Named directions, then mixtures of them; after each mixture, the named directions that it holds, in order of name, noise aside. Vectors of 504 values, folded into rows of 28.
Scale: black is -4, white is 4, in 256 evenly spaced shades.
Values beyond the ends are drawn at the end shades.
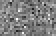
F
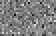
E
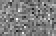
F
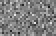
E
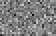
E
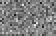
E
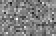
E, F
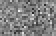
E, F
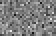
E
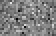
F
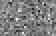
F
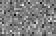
E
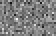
E, F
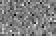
E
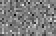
E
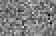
E, F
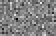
E, F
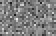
E, F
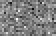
E, F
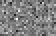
E, F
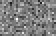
E, F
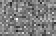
E, F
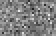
E, F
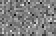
E
